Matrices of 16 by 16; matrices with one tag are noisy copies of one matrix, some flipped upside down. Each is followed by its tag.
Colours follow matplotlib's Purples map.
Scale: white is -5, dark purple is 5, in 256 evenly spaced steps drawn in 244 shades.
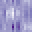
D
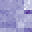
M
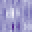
D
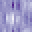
D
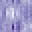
D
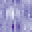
D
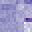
M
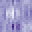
D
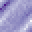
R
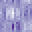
D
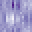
D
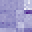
M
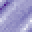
R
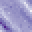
R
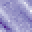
R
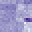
M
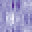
D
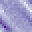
R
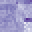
M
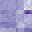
M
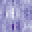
D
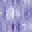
D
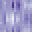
D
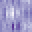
D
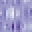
D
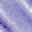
R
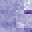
M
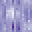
D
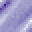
R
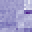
M
